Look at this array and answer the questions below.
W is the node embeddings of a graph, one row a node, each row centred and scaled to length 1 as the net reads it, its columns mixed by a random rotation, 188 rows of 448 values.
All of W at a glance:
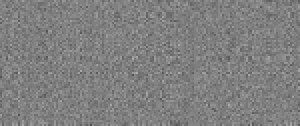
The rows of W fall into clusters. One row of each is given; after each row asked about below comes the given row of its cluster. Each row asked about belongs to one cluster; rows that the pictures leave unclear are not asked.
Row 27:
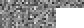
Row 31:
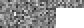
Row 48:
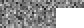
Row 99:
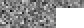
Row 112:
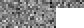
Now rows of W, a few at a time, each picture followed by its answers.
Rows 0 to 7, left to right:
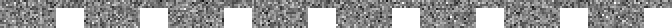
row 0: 112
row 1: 112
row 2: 99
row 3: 112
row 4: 48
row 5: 27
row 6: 112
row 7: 27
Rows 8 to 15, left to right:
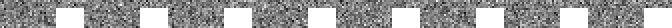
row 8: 48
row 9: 31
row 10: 48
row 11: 31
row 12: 99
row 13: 48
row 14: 27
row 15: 27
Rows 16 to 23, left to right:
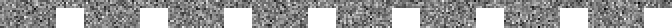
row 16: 31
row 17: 27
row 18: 112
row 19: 31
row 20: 112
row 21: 99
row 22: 112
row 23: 112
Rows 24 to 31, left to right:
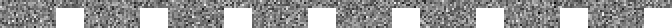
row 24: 112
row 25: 112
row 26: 31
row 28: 27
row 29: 99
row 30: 112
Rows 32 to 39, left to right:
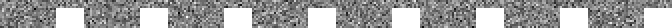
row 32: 31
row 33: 48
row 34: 27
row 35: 99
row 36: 27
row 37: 31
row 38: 112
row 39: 99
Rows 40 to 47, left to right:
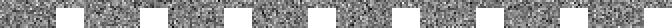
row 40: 31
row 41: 112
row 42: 48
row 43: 27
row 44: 31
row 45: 112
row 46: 48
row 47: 48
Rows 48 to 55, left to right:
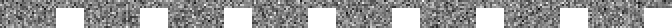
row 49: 48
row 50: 31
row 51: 27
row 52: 27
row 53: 31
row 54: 31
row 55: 112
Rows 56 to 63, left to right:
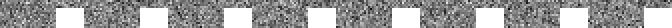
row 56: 27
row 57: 99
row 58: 27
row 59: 112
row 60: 31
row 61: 27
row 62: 48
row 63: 112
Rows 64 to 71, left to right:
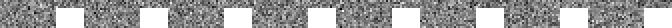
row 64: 112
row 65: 27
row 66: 27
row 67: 27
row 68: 48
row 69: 112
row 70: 48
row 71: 112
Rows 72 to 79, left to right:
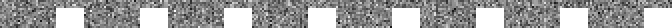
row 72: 31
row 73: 48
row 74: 48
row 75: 31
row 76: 112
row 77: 31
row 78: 112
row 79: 27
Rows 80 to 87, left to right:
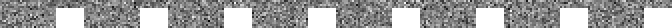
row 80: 112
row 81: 112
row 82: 31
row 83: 99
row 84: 48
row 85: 48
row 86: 48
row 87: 31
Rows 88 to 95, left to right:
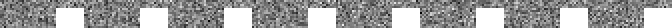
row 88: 48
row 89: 48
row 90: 31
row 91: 48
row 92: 27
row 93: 99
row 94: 31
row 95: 99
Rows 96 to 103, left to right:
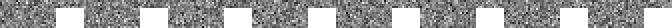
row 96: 27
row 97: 112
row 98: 112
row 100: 27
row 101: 31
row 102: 99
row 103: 99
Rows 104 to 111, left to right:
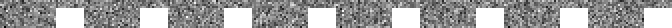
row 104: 48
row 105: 99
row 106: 27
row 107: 112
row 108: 48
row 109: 48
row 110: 48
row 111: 99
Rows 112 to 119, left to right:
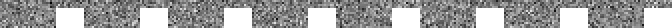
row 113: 99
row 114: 99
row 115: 99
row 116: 48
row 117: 112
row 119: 48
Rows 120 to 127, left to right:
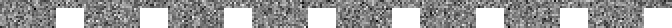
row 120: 31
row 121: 112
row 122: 31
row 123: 112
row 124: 31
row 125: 27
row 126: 48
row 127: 112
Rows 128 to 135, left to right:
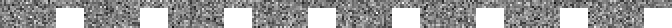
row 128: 27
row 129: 48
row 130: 48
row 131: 112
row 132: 31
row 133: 48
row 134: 112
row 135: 99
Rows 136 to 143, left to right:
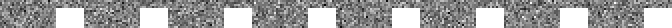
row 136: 27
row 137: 99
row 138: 99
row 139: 27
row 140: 48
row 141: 99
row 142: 27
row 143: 27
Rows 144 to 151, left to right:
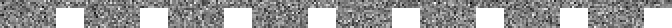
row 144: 48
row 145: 27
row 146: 27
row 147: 31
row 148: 112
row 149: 112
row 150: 48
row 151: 99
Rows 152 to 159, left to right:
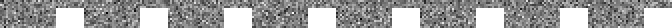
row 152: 48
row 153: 99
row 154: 27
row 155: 31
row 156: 99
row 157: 99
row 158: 27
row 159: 48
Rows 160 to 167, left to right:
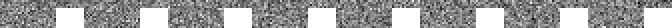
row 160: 99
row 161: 99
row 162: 112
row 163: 31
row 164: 48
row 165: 27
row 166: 27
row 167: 112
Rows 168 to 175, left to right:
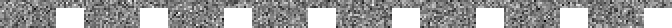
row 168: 31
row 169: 27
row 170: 99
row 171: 112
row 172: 31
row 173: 31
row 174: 31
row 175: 48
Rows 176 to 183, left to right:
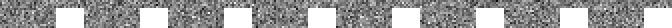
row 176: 27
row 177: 27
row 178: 31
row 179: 48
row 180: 31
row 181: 112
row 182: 99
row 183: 99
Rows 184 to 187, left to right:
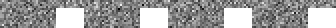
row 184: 31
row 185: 31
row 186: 31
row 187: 31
